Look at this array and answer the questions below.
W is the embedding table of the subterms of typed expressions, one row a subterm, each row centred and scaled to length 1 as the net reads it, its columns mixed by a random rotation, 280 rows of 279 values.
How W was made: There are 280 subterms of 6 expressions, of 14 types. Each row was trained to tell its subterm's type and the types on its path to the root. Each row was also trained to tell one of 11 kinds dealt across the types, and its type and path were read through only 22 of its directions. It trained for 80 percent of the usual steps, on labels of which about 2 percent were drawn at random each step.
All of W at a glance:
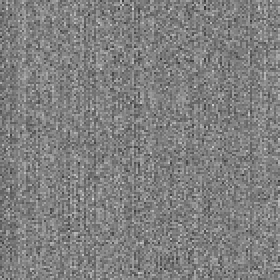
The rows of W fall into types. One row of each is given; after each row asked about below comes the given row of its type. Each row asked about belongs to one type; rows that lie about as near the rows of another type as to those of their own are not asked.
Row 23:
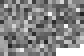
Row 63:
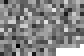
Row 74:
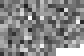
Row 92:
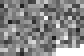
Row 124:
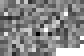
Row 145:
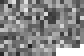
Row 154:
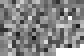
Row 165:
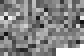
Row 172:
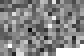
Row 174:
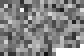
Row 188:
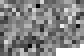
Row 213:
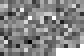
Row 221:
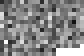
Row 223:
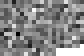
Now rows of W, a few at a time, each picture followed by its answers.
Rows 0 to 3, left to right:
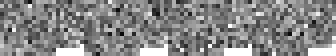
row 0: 23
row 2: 145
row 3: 188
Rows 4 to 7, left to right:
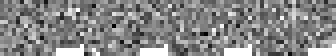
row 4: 165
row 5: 124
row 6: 23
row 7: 213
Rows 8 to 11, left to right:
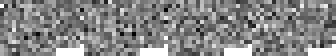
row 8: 23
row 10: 74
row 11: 174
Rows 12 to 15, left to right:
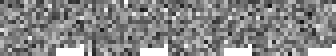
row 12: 63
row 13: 188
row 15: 124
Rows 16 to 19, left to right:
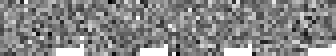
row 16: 174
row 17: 124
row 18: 165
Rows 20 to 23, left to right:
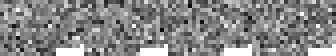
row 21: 172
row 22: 174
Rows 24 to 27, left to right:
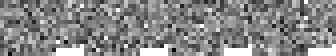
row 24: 165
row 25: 145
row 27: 172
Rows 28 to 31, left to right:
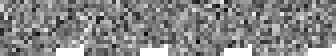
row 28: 213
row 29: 74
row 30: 145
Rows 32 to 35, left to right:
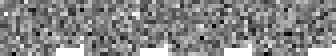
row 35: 172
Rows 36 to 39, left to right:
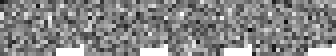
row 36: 172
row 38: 154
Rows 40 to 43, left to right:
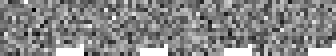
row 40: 92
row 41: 174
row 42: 74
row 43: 145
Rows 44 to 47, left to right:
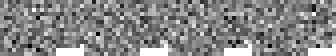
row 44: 74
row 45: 188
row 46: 188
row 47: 221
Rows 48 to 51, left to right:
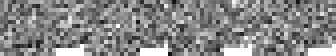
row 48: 63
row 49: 221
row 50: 174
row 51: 213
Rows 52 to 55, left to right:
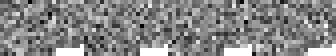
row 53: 145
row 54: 124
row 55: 74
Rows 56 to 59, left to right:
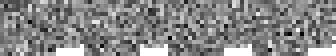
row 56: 223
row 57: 23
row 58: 165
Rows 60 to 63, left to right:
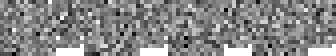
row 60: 213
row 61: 174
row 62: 145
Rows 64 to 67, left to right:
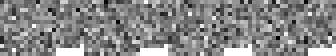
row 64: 145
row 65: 63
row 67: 221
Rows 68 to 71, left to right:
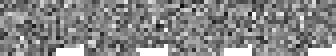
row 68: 165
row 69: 174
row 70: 23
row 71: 172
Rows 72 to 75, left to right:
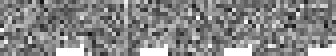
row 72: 221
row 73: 154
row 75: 174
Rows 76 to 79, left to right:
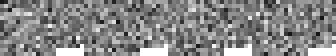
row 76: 172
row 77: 221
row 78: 188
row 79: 223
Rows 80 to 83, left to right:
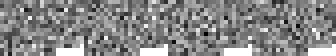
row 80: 154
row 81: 165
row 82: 124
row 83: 23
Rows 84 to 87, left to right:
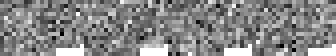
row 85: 223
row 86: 145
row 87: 63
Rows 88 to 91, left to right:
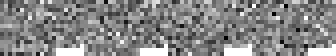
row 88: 92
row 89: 174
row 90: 188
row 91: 213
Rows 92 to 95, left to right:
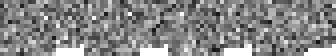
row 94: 154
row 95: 165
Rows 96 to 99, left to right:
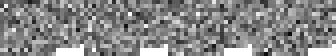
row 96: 172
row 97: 124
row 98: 223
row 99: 172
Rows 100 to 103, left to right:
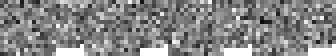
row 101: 221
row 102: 92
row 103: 92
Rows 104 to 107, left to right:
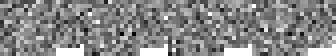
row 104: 23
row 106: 188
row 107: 23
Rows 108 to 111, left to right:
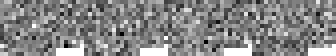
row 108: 154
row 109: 223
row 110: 154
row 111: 213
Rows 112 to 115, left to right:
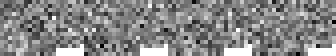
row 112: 74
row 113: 145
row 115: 174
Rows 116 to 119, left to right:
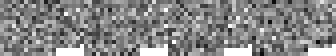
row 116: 223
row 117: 124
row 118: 213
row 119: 165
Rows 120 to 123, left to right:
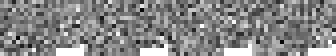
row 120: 23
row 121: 145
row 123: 23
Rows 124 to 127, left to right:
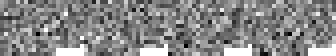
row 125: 92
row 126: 74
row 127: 188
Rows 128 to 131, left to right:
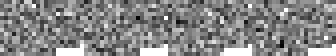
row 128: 188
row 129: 23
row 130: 124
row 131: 223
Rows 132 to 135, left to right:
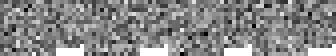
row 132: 124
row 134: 172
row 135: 23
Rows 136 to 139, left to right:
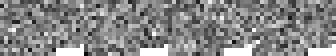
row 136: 221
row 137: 74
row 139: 63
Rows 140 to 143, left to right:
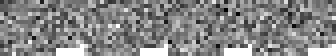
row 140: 221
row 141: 23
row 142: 145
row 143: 154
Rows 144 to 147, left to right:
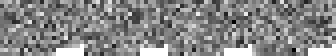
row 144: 221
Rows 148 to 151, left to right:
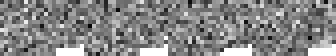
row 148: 63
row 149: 63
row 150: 63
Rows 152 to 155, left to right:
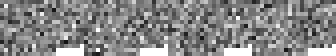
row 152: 145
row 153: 213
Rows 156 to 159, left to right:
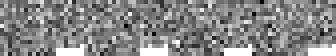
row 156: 124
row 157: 92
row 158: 172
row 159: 92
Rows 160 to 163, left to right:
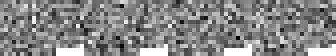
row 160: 188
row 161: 213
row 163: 174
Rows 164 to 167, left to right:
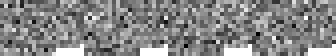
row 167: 165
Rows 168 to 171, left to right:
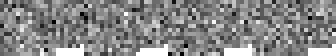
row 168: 154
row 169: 124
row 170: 63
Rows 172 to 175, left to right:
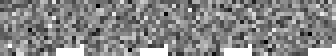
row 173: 154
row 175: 124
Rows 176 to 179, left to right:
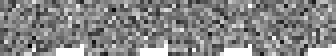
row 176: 154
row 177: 154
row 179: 165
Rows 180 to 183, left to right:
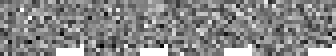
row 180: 213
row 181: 145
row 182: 124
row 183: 145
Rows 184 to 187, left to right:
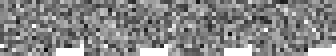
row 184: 154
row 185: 174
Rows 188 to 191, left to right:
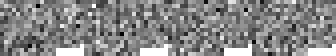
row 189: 223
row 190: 145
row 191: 92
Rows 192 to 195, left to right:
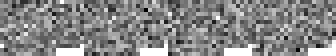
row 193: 174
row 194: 124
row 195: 154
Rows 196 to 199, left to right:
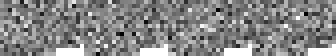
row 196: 63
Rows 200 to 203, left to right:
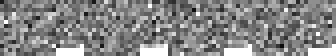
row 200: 165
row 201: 92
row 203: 23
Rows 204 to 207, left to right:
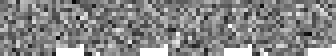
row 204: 188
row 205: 124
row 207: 124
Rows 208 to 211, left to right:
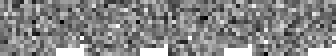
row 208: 223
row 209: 23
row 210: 165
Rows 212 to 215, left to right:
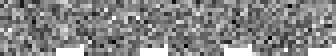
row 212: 63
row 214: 23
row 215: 23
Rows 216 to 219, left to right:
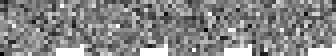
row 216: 174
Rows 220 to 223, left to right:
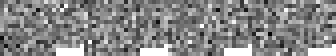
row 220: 145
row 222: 172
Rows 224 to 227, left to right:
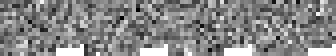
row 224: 223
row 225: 165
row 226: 172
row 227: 165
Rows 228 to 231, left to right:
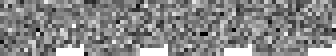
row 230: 74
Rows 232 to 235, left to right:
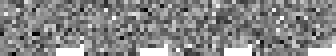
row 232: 172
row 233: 174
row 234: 223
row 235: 213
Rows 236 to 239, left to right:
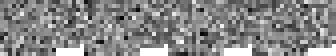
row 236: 221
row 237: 165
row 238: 92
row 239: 63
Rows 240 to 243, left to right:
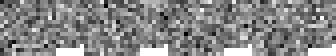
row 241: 174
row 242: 223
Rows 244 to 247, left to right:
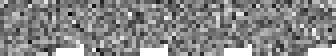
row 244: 154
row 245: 124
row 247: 172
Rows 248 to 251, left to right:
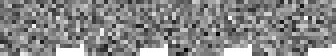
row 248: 23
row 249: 213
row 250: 213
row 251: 74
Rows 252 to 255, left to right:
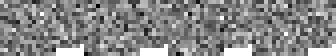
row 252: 188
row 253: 74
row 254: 213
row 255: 188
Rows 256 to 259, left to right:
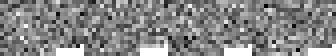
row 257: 92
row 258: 145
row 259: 154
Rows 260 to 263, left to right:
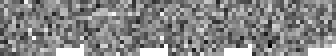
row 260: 145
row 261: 172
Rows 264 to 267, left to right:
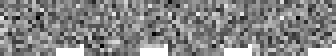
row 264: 74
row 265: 92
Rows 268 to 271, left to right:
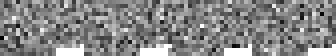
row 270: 154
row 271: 145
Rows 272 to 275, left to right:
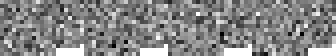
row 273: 223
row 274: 23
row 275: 188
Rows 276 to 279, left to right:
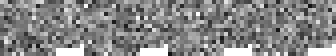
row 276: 188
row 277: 213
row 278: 74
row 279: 124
